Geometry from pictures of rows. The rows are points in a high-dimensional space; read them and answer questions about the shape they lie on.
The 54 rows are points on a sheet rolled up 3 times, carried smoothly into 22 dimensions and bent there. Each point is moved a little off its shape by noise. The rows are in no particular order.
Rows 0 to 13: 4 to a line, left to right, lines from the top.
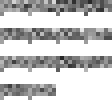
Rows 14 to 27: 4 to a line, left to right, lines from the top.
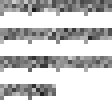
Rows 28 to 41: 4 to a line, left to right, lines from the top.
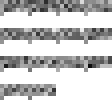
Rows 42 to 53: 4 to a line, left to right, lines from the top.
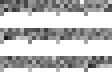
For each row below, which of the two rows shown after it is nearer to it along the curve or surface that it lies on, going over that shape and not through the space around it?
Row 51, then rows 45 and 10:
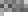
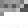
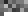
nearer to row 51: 10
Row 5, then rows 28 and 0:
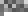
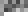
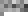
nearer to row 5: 0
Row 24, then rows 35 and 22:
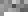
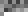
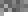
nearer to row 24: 35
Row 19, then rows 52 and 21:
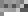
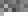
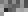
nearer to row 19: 21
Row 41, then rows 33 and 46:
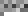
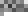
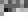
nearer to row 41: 46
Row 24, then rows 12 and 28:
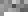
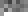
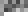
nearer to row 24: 28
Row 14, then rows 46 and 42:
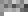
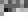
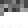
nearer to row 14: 46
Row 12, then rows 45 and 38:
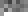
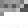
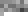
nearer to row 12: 38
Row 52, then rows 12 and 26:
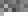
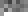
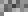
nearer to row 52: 12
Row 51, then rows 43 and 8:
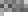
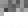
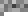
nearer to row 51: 8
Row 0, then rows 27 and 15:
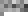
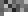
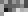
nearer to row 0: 15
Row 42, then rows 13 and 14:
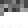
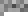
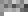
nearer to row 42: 13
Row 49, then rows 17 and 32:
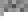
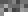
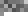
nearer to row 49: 17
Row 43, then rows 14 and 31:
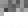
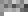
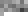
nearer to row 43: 31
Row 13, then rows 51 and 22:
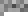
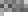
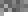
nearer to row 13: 51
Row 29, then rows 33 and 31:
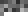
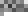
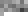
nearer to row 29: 33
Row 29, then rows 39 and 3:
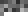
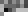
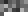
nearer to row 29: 3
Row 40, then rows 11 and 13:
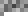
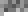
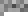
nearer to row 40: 13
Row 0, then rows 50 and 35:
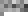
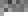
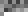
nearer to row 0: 35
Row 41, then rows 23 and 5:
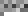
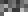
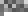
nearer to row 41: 5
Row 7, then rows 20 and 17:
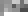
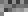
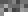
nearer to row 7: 20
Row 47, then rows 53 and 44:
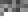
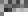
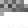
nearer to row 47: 44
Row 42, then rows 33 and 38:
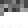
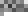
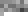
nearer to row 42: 33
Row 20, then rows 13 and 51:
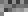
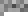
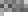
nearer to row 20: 13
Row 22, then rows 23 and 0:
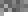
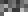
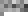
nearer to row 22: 23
